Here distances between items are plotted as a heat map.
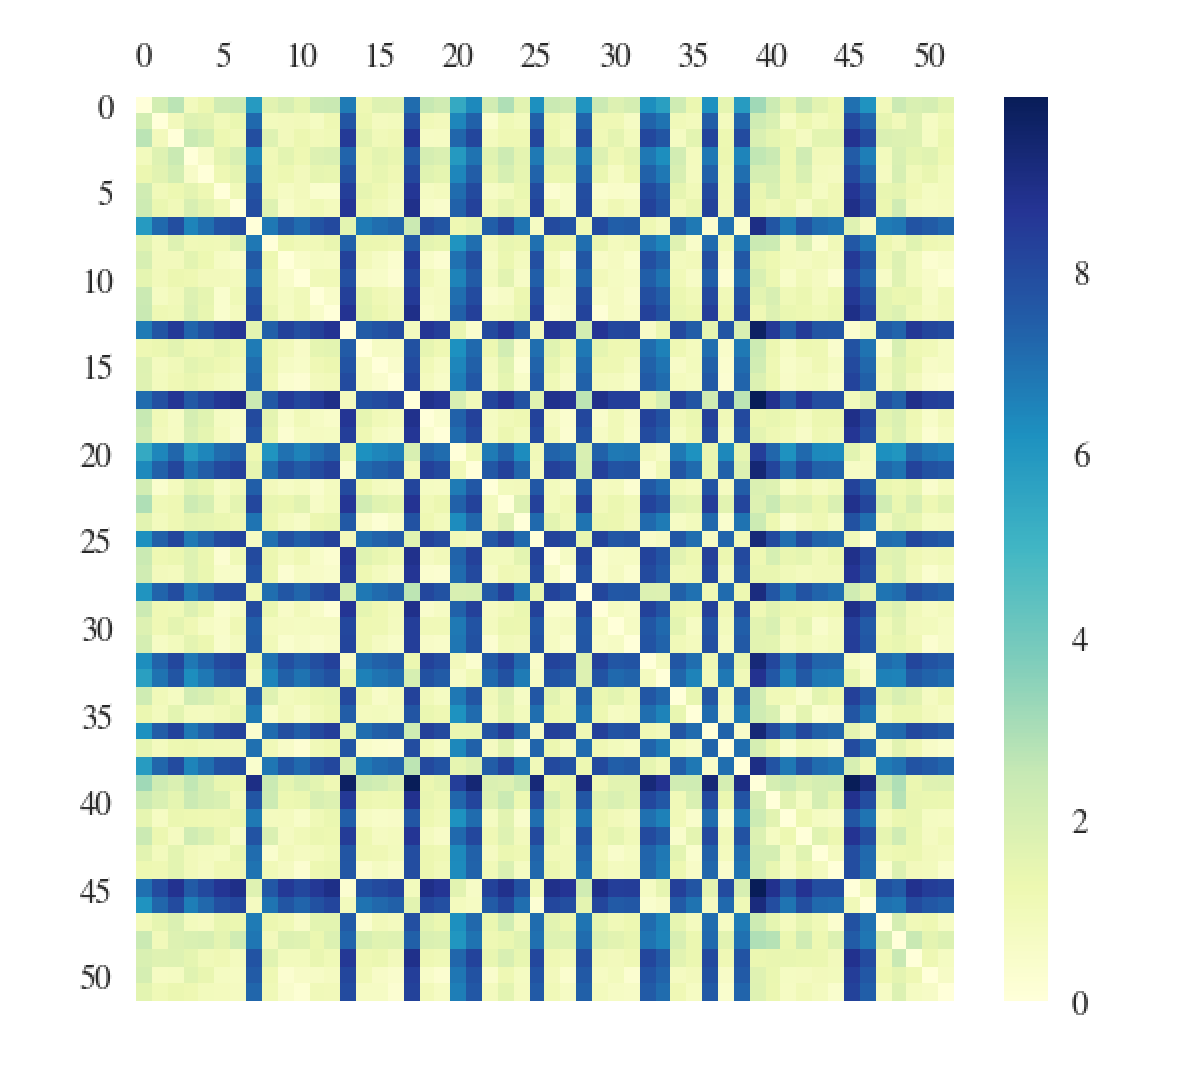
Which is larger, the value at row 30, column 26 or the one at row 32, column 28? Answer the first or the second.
the second
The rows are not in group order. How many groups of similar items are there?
2
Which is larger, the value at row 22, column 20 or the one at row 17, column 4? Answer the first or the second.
the second
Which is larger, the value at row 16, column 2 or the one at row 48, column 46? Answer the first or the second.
the second
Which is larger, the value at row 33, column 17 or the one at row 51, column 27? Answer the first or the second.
the first
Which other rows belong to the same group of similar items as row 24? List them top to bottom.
0, 1, 2, 3, 4, 5, 6, 8, 9, 10, 11, 12, 14, 15, 16, 18, 19, 22, 23, 26, 27, 29, 30, 31, 34, 35, 37, 39, 40, 41, 42, 43, 44, 47, 48, 49, 50, 51
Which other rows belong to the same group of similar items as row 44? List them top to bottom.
0, 1, 2, 3, 4, 5, 6, 8, 9, 10, 11, 12, 14, 15, 16, 18, 19, 22, 23, 24, 26, 27, 29, 30, 31, 34, 35, 37, 39, 40, 41, 42, 43, 47, 48, 49, 50, 51
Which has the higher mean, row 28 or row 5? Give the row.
28
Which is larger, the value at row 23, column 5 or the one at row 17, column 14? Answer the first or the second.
the second
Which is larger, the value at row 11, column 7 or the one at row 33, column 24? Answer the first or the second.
the first
